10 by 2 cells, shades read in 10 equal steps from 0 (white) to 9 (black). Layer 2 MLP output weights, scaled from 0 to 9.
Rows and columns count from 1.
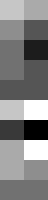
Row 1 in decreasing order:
3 2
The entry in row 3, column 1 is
5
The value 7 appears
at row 7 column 1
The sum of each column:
42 47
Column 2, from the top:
3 6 8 6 6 0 9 0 4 5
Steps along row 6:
down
